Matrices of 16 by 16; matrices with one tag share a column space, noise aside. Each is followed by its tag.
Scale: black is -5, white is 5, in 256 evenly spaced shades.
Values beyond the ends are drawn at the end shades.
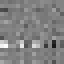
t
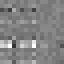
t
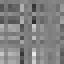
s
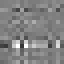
t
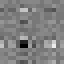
t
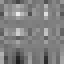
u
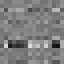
t
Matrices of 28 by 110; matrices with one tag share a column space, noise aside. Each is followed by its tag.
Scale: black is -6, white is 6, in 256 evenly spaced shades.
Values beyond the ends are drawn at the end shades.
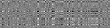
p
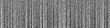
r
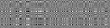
p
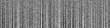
r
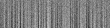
r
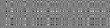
p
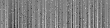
r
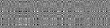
p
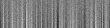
r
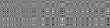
p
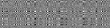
p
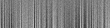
r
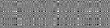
p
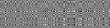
p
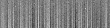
r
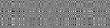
p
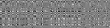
p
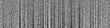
r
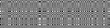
p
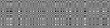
p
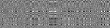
p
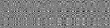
p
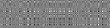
p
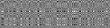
p
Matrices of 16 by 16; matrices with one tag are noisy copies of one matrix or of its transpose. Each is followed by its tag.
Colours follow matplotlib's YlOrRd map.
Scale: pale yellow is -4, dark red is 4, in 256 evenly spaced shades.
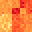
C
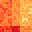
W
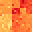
C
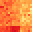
W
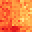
W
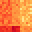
W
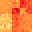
C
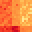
W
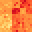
C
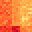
W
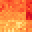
W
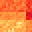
W
